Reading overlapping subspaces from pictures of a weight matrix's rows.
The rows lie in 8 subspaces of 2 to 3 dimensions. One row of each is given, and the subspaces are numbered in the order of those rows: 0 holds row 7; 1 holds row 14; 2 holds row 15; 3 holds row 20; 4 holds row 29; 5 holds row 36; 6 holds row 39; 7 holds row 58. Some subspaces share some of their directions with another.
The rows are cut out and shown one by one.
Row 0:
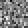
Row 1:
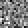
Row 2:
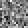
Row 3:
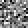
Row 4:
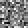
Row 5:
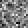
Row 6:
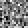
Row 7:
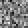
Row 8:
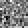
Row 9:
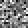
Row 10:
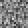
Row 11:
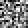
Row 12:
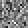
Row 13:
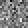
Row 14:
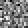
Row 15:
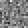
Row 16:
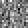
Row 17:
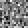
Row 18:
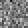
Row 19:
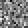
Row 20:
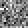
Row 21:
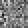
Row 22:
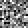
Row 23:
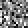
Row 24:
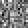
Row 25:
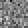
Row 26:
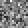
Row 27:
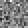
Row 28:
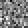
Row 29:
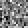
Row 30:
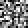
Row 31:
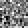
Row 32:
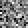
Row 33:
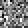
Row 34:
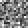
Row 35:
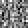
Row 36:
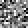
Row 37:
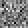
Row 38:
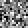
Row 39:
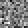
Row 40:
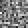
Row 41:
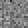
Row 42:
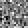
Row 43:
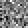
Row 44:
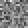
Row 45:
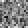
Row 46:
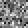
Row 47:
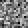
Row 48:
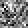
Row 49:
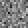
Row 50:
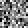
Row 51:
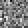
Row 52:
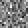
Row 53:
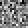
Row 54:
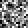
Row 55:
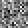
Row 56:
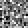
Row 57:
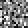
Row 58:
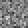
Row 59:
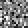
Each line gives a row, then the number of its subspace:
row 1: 6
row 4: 6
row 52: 7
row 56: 5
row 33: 0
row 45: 5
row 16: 0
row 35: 0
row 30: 1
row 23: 4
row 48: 3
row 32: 2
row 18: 7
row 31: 3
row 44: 1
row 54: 4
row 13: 0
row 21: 0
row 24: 0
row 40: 2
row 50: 7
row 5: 4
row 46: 3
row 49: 7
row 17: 2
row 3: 5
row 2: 4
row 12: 3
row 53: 0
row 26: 6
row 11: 1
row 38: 6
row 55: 3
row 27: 1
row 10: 1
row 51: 0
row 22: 5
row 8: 3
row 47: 4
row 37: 3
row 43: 2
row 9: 5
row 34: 4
